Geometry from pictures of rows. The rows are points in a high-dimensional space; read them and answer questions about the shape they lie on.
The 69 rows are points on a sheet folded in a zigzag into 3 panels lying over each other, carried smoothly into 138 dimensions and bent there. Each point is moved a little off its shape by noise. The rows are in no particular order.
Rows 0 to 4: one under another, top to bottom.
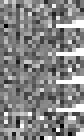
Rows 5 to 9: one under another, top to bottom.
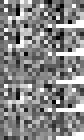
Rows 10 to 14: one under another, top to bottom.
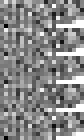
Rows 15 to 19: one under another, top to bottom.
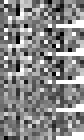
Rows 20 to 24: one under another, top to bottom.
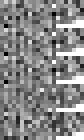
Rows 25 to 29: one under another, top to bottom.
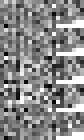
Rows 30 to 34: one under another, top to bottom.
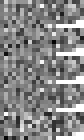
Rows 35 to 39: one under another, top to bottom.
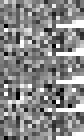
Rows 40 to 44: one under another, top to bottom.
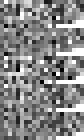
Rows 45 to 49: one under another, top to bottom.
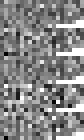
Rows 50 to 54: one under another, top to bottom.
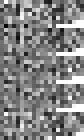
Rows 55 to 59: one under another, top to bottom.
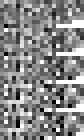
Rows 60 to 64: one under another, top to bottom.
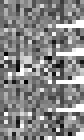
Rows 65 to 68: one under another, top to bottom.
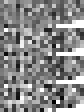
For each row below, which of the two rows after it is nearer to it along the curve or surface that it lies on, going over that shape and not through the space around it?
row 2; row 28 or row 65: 65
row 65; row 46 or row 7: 46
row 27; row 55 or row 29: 55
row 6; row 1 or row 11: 11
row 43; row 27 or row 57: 57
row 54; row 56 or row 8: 8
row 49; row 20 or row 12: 20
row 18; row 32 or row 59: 32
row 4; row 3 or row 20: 3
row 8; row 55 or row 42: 42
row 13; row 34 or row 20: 20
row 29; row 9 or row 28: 9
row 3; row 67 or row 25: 67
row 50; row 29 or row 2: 29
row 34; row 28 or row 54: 28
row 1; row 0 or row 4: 4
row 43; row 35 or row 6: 6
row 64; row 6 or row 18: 18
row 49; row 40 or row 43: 40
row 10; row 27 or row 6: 27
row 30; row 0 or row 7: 7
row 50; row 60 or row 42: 42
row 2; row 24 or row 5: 24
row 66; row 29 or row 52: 29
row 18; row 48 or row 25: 48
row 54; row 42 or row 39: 42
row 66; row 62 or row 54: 62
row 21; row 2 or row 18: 2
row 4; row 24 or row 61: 24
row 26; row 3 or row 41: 41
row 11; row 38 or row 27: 38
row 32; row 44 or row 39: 44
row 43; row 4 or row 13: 4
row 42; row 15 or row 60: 15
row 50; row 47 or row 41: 41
